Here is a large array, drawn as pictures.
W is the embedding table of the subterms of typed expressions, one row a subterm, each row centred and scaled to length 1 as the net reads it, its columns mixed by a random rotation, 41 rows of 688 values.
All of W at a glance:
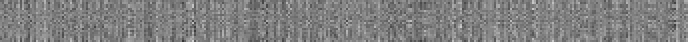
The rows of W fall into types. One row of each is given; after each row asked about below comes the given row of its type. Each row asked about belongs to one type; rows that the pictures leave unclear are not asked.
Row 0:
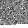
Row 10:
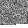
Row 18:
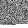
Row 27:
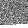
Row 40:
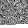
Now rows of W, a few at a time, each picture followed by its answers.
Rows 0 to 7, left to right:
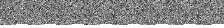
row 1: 27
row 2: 40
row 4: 40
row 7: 40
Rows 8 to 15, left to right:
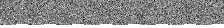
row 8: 0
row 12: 10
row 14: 27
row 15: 40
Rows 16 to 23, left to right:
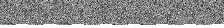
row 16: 18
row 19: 27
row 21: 10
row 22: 40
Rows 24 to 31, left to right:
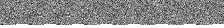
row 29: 18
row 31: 27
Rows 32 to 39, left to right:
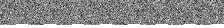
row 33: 18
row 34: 18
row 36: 18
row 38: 0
